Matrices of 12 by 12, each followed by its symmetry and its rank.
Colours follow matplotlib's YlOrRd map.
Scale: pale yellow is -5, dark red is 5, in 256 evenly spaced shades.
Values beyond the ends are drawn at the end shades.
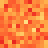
neither, full rank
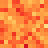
antisymmetric, full rank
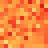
antisymmetric, full rank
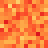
neither, full rank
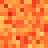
neither, full rank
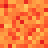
symmetric, full rank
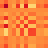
symmetric, rank one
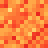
symmetric, full rank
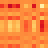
neither, rank one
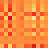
neither, rank one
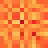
symmetric, rank two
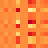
neither, rank one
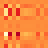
neither, rank one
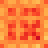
symmetric, rank two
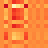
neither, rank one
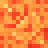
symmetric, full rank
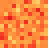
antisymmetric, full rank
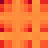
symmetric, rank one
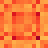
symmetric, rank two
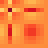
symmetric, rank one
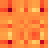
symmetric, rank one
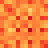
symmetric, rank two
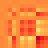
symmetric, rank one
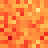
antisymmetric, full rank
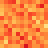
antisymmetric, full rank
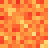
symmetric, full rank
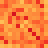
symmetric, full rank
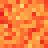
neither, full rank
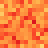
neither, full rank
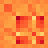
symmetric, rank two
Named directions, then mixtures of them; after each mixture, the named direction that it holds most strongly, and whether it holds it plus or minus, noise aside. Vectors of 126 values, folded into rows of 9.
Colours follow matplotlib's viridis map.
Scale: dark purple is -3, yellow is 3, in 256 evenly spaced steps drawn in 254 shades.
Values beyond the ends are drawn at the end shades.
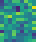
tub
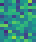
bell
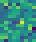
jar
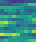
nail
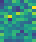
tub, plus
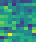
nail, plus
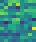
jar, minus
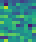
nail, plus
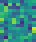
jar, minus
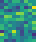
tub, plus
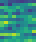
nail, plus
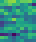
nail, minus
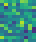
jar, plus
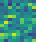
jar, plus
